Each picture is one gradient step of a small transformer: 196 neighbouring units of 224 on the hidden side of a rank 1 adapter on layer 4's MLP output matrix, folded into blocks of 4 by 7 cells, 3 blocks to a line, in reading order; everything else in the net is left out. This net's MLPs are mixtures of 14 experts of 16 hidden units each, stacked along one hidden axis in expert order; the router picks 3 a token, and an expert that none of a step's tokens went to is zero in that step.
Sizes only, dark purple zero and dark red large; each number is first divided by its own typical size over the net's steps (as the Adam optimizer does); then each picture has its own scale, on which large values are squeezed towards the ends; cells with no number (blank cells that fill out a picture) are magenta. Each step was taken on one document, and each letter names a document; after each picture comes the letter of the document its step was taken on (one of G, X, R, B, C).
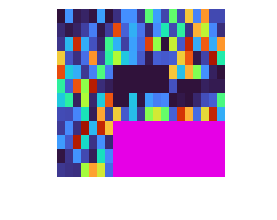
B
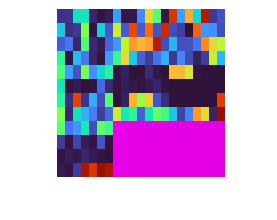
B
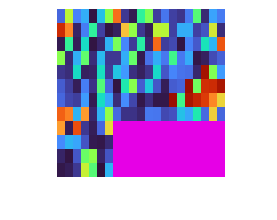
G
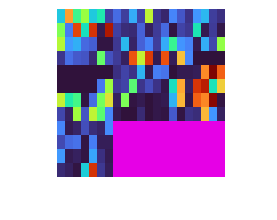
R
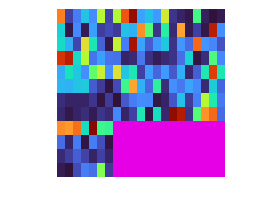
B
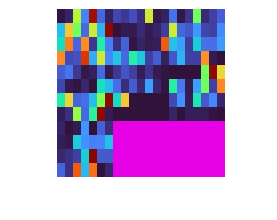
R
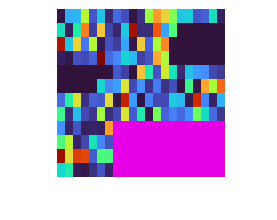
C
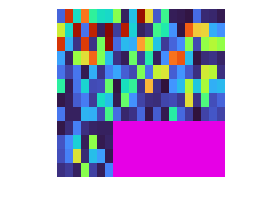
G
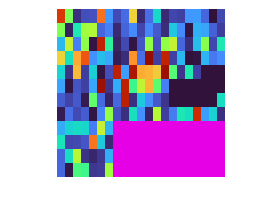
B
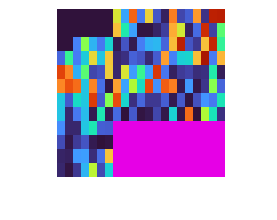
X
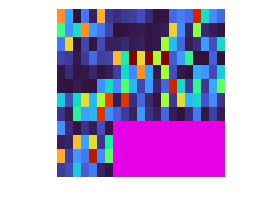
R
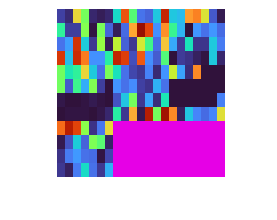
B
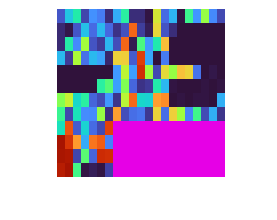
C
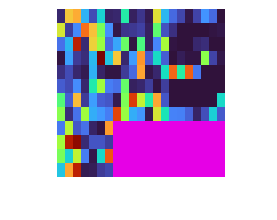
C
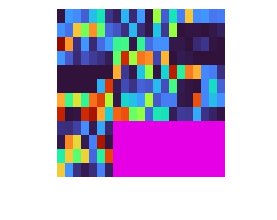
C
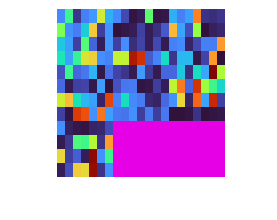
R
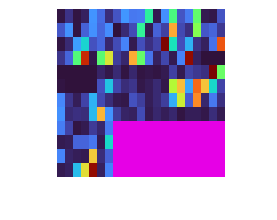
R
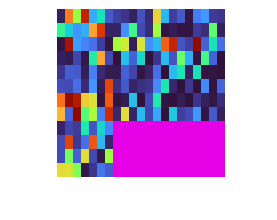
C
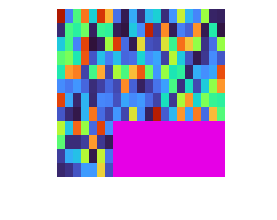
B
